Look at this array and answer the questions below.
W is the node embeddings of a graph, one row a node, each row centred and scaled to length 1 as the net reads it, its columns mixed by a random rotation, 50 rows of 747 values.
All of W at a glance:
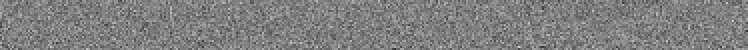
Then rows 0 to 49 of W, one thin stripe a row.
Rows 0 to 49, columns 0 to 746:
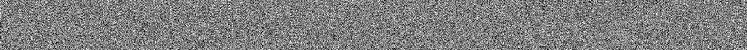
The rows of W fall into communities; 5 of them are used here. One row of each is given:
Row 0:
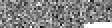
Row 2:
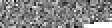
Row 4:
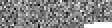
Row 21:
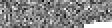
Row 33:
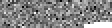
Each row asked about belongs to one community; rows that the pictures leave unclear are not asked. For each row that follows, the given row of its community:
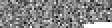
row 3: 0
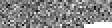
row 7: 33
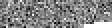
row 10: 2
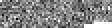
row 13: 21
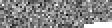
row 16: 21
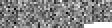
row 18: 4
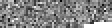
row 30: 2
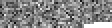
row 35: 4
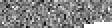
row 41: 21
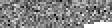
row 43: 33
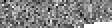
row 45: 21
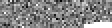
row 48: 33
